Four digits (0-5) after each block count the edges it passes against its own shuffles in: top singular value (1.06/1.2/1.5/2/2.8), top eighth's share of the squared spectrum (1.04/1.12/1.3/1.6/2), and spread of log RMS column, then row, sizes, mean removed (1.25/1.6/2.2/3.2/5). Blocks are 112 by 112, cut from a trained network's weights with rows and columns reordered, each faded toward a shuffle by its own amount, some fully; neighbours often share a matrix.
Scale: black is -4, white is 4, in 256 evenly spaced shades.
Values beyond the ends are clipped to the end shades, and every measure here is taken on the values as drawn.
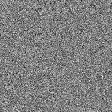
3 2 0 0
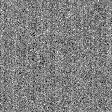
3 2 0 1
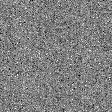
1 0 0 0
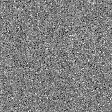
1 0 0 0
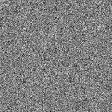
3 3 1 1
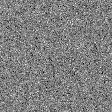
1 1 0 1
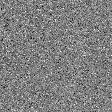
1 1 0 0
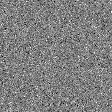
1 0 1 0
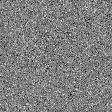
0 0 0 0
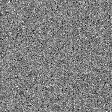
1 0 0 0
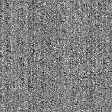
3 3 1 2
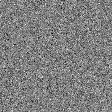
0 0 0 0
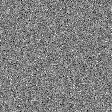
0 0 0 0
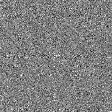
2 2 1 2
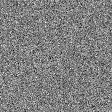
0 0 0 0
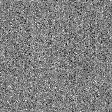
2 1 0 1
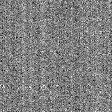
3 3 1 2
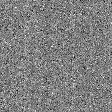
1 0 0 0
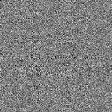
3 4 2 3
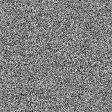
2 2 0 0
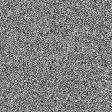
3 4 1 1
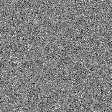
1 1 1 0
